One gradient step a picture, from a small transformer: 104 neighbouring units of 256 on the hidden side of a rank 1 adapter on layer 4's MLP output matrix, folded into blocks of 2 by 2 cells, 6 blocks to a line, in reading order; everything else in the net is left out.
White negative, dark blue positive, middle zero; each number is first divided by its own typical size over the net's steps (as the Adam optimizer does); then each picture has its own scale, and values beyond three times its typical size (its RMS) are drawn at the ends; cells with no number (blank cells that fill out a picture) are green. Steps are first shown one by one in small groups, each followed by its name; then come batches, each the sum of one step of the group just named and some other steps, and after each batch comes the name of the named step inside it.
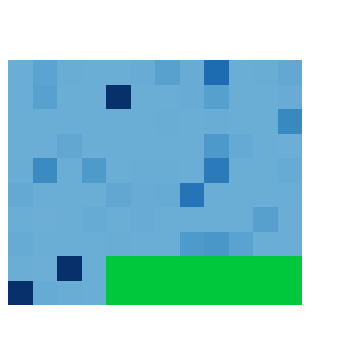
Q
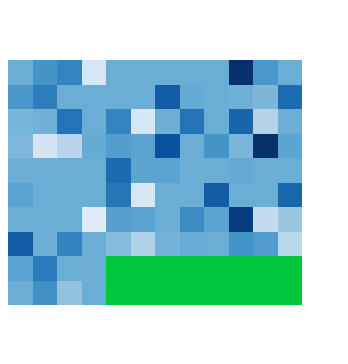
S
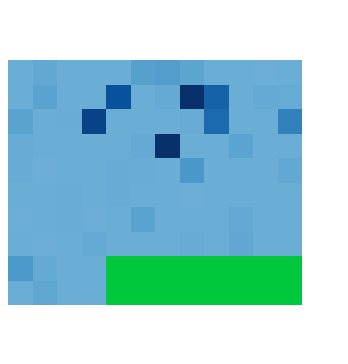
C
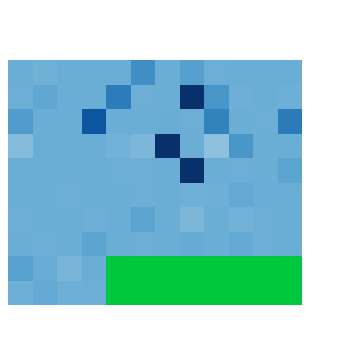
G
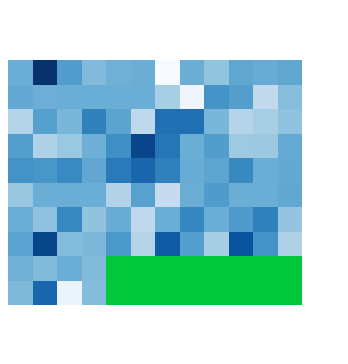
S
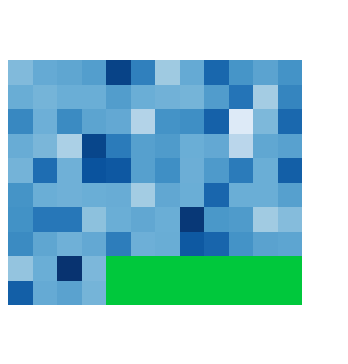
S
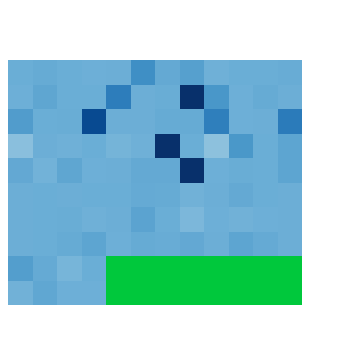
G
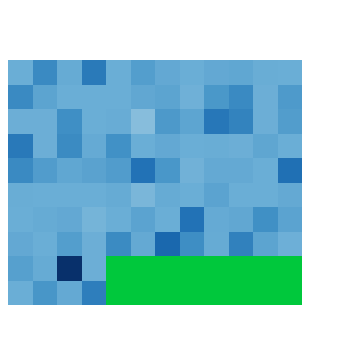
S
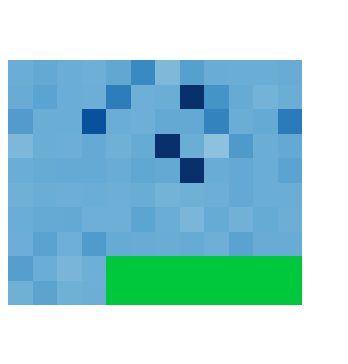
G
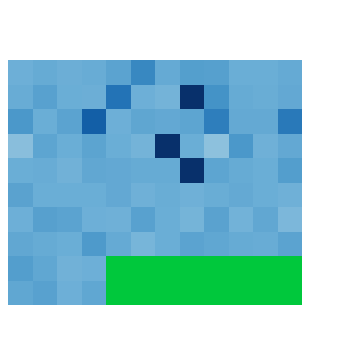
G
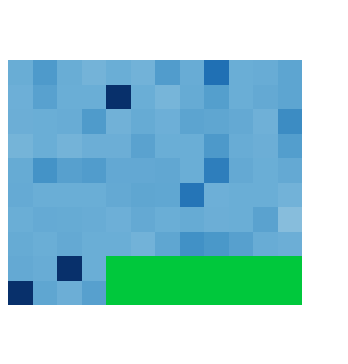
Q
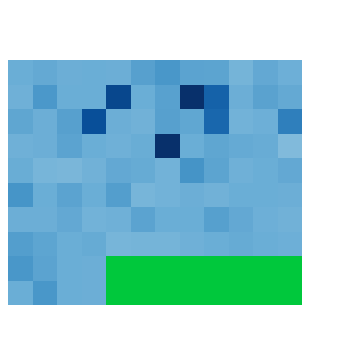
C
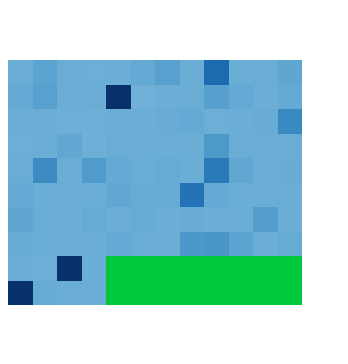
Q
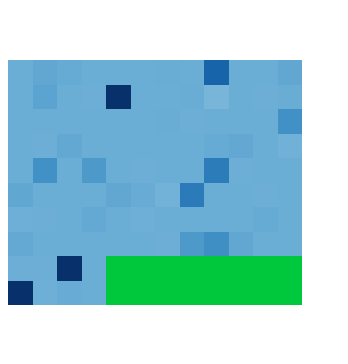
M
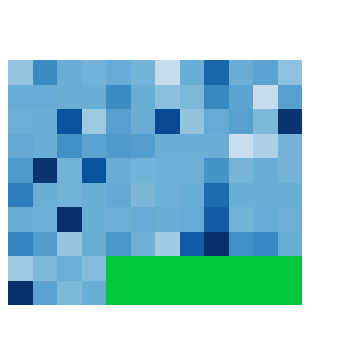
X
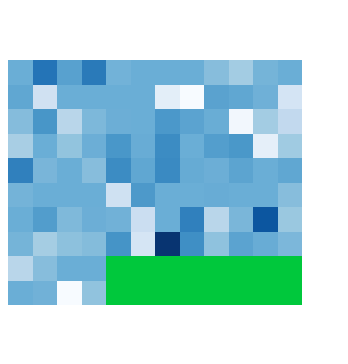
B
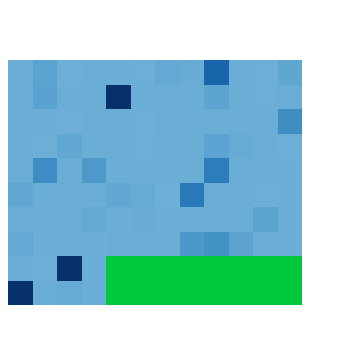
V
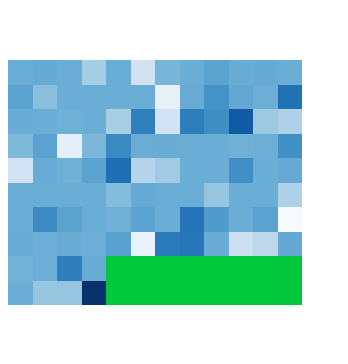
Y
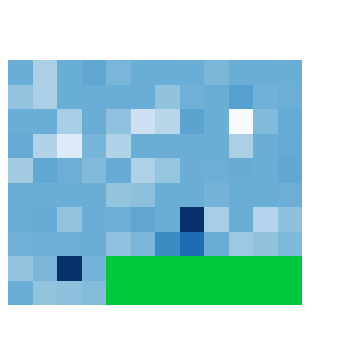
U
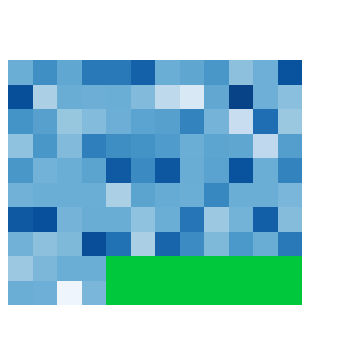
B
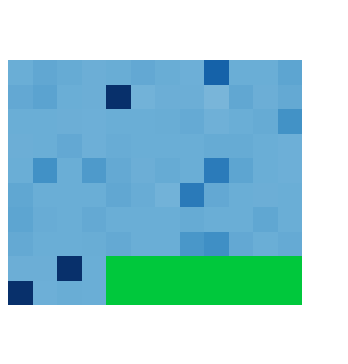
M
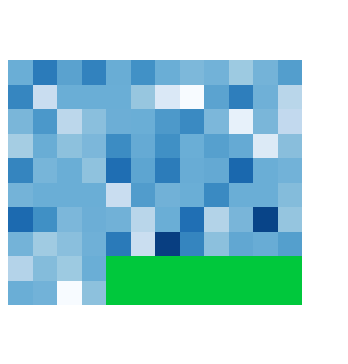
B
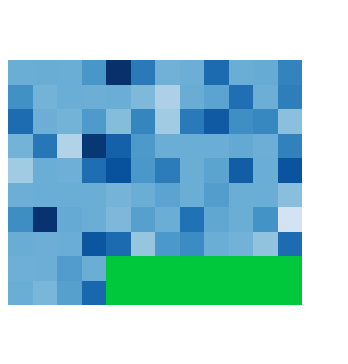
Y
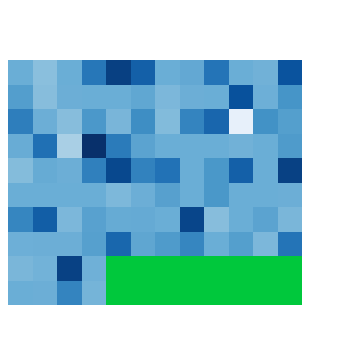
U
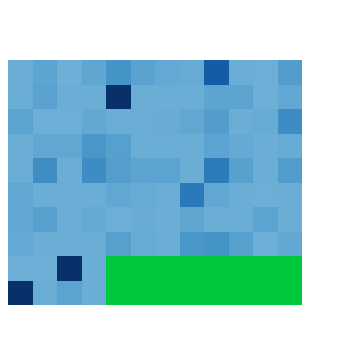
V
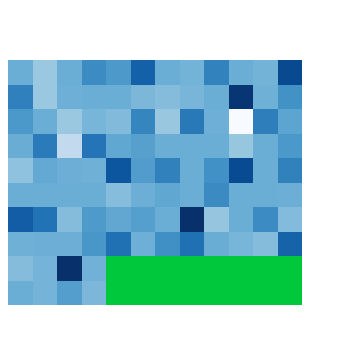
U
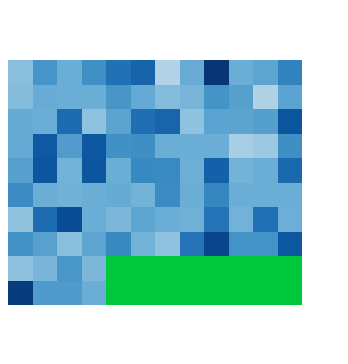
X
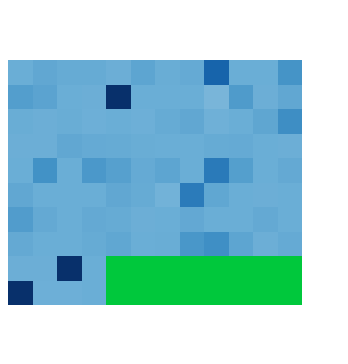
M
